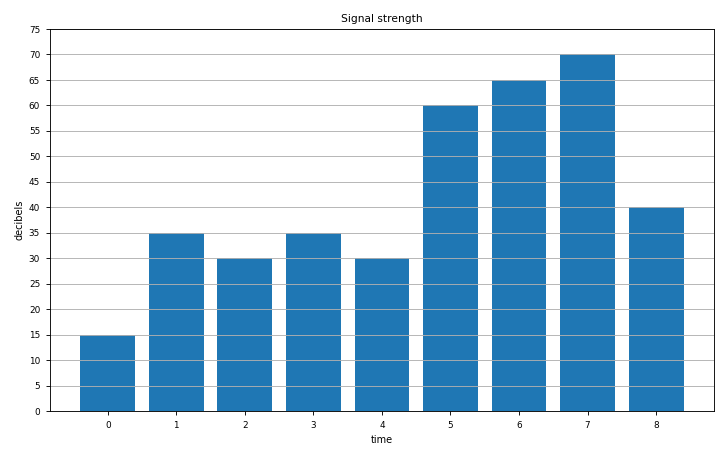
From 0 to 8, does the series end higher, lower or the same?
higher
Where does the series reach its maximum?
7
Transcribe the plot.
Title: Signal strength
x-axis: time, ticks 0 1 2 3 4 5 6 7 8
y-axis: decibels, ticks 0 5 10 15 20 25 30 35 40 45 50 55 60 65 70 75
Values:
15 35 30 35 30 60 65 70 40
